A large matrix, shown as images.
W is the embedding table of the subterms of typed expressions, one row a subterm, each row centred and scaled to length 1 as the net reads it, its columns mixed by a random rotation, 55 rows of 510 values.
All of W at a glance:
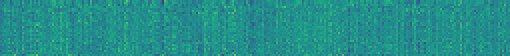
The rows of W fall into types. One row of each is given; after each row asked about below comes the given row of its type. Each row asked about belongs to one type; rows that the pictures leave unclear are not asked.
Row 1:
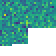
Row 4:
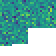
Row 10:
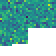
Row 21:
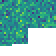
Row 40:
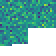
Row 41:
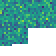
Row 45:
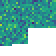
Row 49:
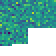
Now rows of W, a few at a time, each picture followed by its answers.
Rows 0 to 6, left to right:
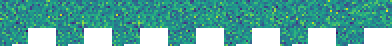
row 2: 1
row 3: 4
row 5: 10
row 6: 49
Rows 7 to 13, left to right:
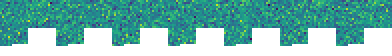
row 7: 41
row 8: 45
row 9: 10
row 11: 21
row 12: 40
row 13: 40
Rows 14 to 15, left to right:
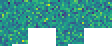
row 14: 10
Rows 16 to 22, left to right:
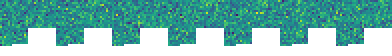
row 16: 1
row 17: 40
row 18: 1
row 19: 49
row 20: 49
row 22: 41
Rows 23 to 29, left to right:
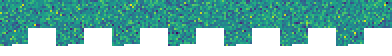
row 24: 41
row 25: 40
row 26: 49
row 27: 4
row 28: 1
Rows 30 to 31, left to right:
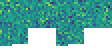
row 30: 41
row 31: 4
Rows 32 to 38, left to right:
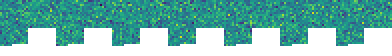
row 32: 4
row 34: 41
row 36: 1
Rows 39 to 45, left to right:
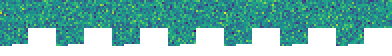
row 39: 41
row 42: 10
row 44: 4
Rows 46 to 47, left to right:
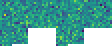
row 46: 1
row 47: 21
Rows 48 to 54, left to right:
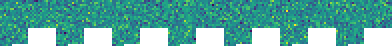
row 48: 45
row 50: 45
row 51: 21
